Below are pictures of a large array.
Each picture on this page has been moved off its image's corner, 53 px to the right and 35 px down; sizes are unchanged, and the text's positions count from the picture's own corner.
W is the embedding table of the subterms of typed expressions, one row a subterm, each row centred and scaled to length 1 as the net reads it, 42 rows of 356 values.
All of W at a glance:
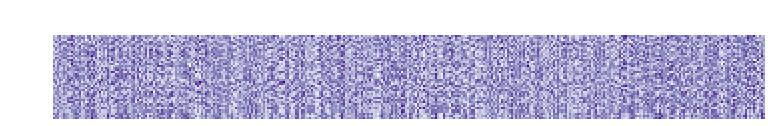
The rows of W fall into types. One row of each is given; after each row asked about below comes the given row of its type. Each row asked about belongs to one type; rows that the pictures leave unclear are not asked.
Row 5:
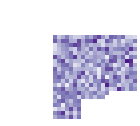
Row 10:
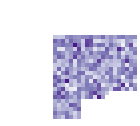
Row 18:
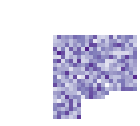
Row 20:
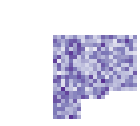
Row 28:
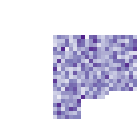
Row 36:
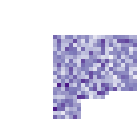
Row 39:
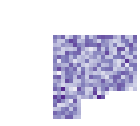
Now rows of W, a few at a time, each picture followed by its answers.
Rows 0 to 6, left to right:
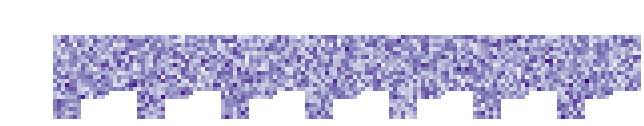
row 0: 28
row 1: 20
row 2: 5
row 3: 18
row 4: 10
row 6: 18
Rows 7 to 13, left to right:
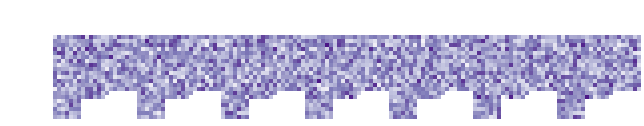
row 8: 10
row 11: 18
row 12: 5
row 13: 20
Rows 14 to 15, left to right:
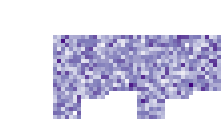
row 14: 28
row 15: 39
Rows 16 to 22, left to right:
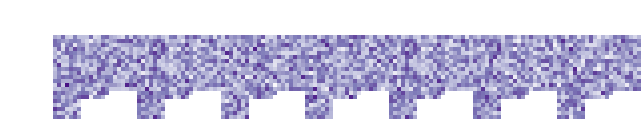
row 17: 20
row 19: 39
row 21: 20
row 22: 36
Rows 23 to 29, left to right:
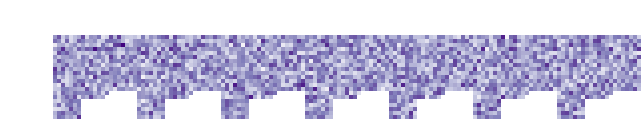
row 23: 5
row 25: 28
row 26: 39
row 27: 20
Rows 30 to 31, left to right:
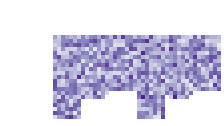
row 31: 5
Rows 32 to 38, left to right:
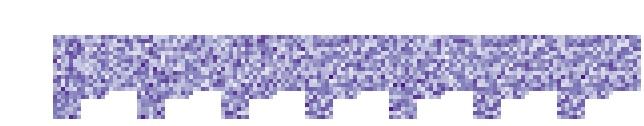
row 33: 5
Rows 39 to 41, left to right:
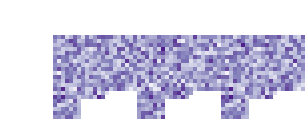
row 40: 18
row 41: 39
